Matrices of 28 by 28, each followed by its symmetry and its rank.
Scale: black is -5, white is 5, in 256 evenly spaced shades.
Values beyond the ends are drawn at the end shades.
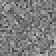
symmetric, full rank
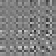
antisymmetric, rank two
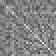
symmetric, rank five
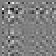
antisymmetric, rank two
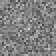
symmetric, full rank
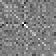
symmetric, rank five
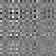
antisymmetric, rank two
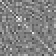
symmetric, rank five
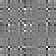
symmetric, rank two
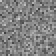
symmetric, full rank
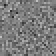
symmetric, full rank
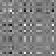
symmetric, rank two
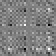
symmetric, rank two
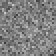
symmetric, full rank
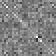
symmetric, rank five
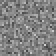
symmetric, full rank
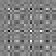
symmetric, rank two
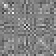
symmetric, rank five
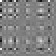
symmetric, rank two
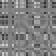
antisymmetric, rank two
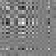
symmetric, rank two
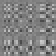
symmetric, rank two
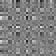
antisymmetric, rank two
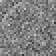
symmetric, full rank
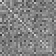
symmetric, rank five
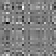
antisymmetric, rank two
